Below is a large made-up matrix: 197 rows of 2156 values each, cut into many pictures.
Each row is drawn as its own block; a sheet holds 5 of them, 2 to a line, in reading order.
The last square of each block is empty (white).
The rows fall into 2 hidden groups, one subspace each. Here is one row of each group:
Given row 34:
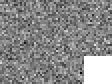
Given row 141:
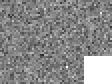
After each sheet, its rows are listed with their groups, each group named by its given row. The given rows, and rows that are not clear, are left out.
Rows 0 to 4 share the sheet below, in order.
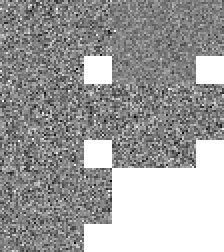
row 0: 141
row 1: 34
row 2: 141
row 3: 34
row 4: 34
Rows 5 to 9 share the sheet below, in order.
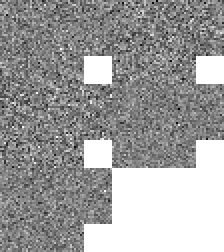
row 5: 34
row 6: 141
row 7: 34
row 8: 141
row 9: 141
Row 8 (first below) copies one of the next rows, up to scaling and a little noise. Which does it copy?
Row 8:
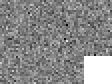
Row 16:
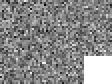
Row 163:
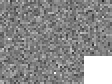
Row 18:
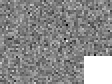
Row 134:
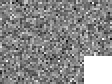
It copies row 18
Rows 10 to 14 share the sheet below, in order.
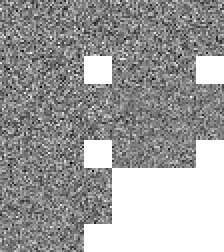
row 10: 141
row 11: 34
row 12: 141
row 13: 141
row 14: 141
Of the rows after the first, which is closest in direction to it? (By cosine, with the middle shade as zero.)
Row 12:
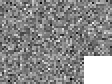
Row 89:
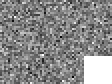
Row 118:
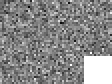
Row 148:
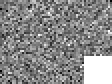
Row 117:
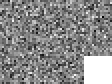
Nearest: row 148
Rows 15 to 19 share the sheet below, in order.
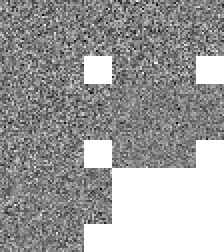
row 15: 141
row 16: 141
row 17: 141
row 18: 141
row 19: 141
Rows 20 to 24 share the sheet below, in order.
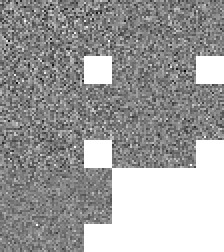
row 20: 34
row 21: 141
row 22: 141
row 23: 34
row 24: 141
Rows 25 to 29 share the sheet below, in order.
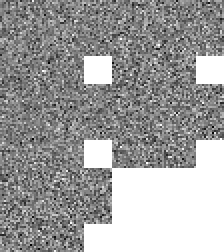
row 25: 34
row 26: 141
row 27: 34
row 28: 34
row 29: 34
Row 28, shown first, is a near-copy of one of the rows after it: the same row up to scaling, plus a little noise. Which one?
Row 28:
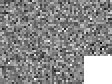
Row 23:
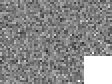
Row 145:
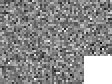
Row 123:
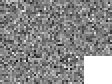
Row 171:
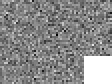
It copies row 145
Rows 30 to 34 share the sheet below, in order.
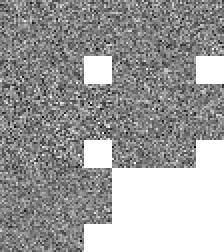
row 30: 34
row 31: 34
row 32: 34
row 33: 141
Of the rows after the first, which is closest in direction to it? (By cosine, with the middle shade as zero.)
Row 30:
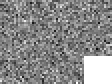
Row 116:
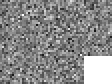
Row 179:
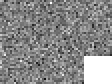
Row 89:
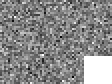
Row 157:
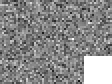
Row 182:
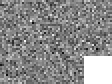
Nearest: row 182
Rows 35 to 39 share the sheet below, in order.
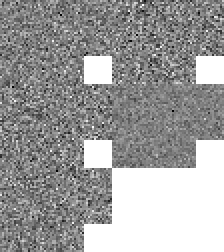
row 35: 34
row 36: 141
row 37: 141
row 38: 34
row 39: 141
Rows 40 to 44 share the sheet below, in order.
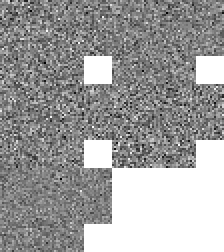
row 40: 141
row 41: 34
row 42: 141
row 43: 34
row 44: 34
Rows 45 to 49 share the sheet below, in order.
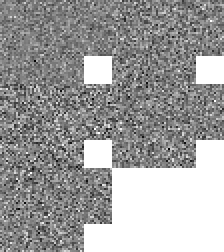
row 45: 141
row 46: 141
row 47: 34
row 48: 141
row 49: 141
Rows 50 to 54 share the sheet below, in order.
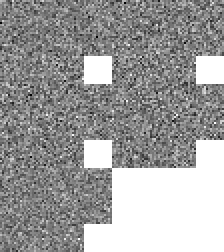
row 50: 141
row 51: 141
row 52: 141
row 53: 141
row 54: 34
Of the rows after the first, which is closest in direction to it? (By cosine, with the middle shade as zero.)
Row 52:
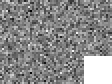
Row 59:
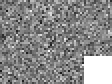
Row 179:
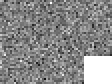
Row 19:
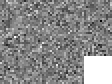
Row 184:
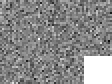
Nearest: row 19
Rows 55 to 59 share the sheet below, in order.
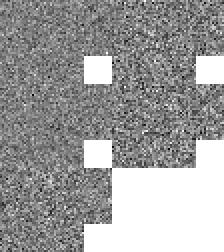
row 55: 141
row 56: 141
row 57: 34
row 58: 141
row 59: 141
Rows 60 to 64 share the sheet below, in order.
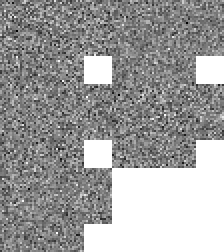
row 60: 141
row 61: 141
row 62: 141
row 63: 141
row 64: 141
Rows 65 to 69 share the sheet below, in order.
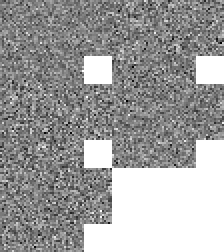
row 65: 34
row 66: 34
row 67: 141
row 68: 141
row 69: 34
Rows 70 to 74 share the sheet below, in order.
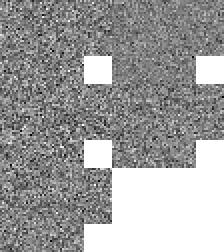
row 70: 141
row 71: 34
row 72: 34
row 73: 34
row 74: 34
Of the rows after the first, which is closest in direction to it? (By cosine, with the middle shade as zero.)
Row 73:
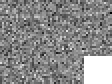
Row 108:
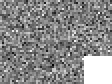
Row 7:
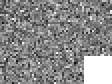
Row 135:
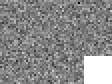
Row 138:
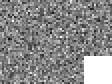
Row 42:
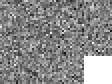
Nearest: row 108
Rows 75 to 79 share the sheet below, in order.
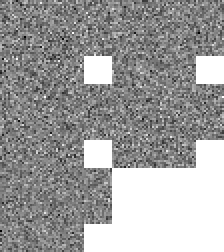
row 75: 141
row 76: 141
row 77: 141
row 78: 34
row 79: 141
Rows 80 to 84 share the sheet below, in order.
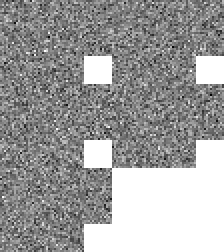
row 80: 34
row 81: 141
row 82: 34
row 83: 141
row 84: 34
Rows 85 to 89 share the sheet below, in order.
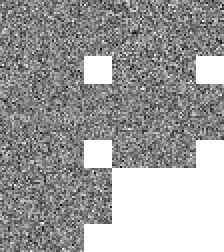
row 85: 34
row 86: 34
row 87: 34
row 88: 141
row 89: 141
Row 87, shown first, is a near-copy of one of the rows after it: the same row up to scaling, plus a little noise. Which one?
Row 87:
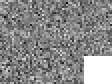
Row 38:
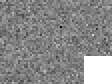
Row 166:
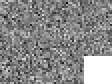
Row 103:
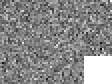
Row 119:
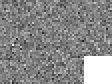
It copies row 166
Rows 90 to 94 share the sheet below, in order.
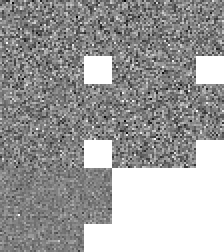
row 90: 141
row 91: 34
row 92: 141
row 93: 141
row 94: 141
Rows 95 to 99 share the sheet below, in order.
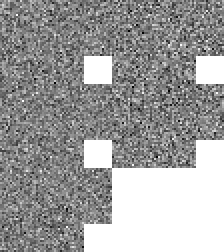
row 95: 34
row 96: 34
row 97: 34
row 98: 34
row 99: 141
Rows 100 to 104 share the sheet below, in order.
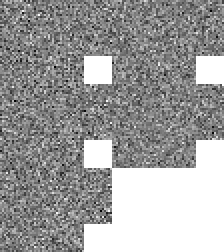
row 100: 34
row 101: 141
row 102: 141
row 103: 34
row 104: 34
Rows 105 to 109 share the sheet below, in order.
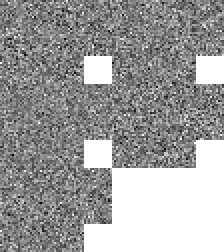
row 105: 141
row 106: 141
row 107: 141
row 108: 34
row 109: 141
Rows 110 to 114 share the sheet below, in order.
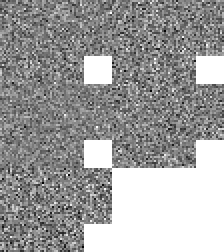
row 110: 34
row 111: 141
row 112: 34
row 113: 34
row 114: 141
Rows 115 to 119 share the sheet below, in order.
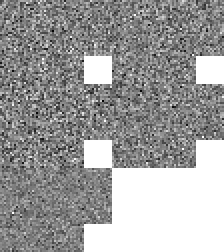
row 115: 141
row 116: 141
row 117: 141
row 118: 34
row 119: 34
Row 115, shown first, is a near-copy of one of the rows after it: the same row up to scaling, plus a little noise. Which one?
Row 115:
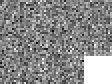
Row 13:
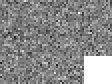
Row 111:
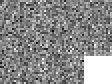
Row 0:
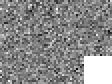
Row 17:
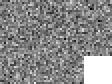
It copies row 111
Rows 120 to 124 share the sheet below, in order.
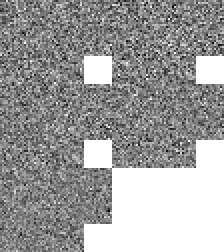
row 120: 34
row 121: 34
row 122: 34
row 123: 34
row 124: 34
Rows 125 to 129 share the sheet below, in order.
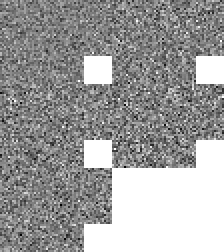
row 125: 34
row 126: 34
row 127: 141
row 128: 34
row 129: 34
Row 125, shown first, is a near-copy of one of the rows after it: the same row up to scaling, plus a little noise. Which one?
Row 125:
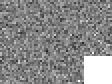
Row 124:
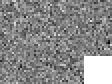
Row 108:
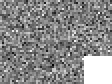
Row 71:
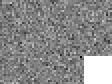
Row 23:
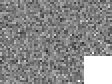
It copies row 23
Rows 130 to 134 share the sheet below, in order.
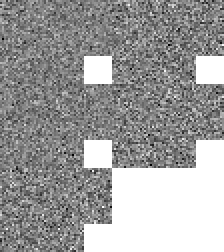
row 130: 34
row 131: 34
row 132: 141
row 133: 34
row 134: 141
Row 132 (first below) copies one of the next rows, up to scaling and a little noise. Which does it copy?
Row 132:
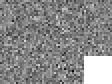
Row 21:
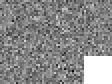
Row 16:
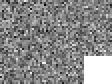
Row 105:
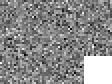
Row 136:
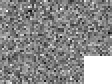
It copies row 21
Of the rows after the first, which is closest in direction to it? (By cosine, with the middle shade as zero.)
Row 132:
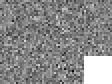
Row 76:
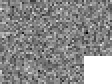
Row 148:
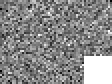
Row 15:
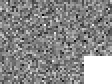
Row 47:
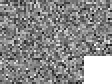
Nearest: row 148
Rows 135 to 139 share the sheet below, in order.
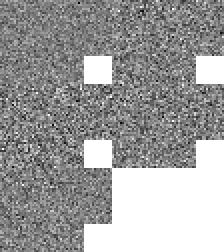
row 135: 34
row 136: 141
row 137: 34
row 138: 141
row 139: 34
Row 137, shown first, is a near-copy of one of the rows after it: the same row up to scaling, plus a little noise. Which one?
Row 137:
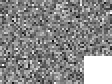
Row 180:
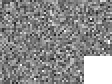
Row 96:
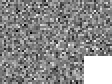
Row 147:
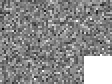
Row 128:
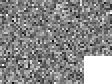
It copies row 128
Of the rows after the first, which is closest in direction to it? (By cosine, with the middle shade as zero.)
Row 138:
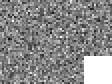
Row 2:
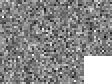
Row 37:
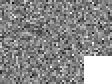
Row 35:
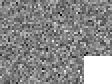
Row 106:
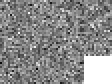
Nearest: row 35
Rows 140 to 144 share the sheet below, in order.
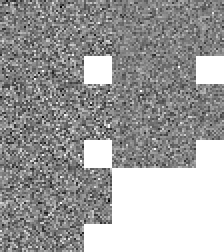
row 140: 34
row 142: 34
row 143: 141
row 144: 141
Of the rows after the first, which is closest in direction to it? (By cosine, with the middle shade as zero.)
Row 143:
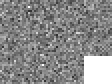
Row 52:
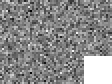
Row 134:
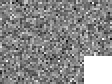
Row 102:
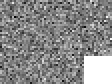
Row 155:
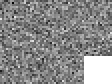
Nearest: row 52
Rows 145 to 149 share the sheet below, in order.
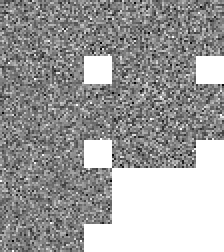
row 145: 34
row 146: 141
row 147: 34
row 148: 141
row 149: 34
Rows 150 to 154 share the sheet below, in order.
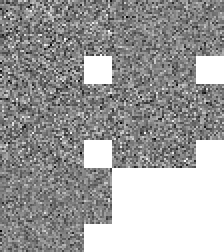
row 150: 141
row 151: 141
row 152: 34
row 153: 141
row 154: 141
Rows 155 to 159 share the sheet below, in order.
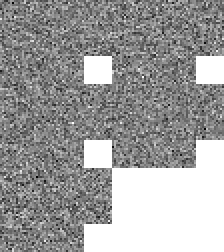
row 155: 141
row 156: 141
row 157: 34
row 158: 141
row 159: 34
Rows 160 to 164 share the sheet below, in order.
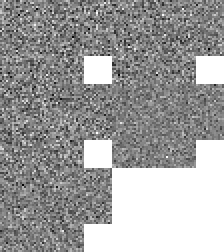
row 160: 34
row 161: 34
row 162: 34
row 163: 141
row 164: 34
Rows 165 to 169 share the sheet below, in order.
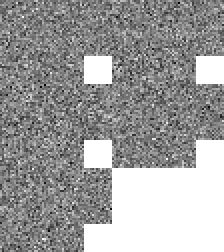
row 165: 34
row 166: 34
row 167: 141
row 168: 141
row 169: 34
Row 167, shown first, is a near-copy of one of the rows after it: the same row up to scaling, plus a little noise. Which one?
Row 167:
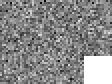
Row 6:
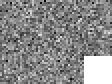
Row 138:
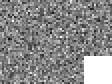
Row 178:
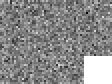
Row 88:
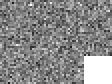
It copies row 6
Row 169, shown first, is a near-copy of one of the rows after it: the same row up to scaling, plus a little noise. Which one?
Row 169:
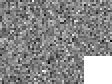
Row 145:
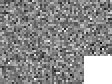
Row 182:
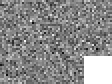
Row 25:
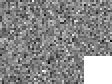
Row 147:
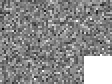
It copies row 25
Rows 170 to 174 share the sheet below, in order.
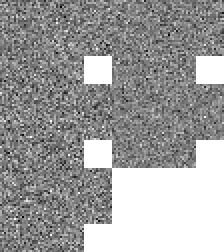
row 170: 34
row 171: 34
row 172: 141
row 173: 141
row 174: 141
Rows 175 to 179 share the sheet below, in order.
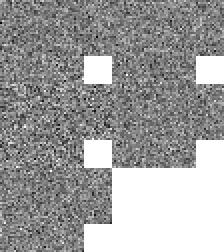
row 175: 141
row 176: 141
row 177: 34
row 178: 141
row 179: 141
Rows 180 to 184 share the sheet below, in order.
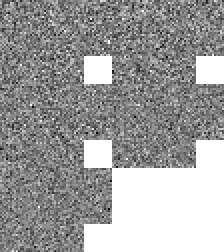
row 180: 34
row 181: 141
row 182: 34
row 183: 34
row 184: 34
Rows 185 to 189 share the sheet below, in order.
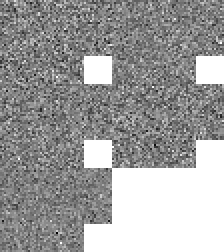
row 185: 34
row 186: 34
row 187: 141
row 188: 141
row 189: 141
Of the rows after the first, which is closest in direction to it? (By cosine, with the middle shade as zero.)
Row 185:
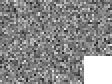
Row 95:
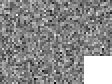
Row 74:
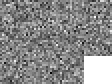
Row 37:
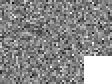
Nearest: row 37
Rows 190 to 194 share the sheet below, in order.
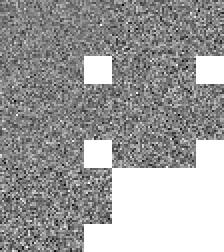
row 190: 34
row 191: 34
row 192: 141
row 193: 34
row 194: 34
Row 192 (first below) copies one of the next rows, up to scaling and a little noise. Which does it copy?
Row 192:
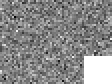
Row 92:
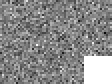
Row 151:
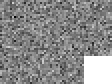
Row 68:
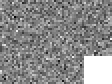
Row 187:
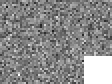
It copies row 68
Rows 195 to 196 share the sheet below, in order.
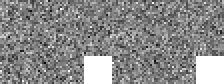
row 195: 141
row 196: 141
